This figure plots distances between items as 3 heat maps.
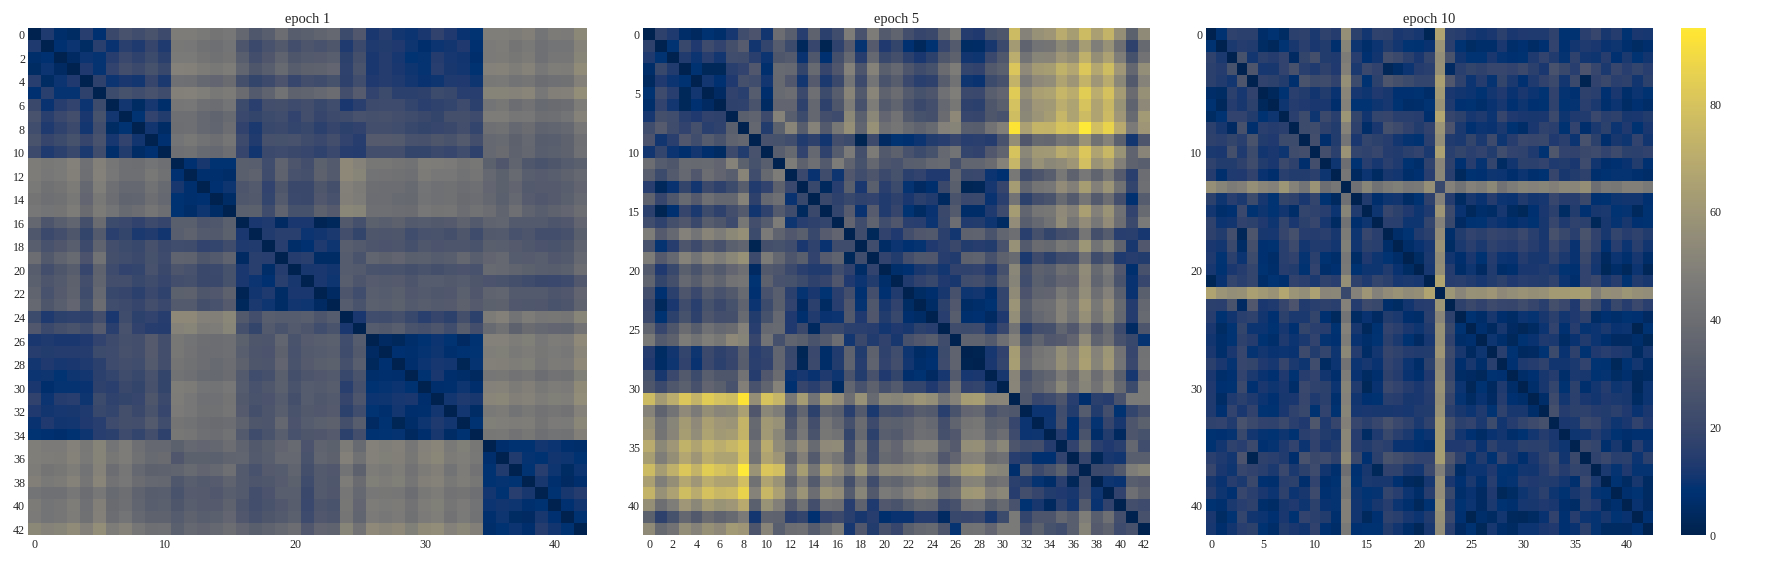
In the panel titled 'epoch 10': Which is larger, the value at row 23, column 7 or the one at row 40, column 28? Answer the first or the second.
the first
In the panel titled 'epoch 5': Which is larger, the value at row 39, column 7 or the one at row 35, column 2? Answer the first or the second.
the first
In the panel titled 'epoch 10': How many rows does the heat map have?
43
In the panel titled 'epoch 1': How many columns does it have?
43
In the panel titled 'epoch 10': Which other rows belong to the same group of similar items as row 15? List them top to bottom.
0, 1, 2, 3, 4, 5, 6, 7, 8, 9, 10, 11, 12, 14, 16, 17, 18, 19, 20, 21, 23, 24, 25, 26, 27, 28, 29, 30, 31, 32, 33, 34, 35, 36, 37, 38, 39, 40, 41, 42
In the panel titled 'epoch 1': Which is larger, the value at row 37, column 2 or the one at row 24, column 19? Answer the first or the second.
the first
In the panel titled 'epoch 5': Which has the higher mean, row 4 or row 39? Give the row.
39
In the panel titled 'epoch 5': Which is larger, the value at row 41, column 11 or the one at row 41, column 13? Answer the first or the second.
the first
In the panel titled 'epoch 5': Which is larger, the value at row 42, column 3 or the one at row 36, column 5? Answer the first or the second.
the second
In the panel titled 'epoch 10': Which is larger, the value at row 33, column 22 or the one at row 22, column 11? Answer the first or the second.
the first
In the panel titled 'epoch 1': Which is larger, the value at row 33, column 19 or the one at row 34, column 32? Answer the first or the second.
the first
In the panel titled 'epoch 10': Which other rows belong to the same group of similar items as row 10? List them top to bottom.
0, 1, 2, 3, 4, 5, 6, 7, 8, 9, 11, 12, 14, 15, 16, 17, 18, 19, 20, 21, 23, 24, 25, 26, 27, 28, 29, 30, 31, 32, 33, 34, 35, 36, 37, 38, 39, 40, 41, 42
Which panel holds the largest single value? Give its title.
epoch 5
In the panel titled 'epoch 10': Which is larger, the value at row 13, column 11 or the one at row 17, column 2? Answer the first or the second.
the first
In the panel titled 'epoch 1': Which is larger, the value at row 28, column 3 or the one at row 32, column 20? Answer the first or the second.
the second
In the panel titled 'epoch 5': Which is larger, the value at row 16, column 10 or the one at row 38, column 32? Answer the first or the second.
the first
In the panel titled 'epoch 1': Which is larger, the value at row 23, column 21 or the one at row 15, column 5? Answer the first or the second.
the second
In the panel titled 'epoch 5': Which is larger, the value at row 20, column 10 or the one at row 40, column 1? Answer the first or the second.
the second
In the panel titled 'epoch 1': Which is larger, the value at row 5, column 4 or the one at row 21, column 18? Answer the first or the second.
the first
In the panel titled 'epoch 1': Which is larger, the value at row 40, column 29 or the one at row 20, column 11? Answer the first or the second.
the first
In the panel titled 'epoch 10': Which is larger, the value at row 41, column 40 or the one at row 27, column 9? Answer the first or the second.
the second
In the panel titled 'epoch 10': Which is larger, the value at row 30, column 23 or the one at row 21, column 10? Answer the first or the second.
the first
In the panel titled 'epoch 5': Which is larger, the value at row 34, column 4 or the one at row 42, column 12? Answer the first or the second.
the first
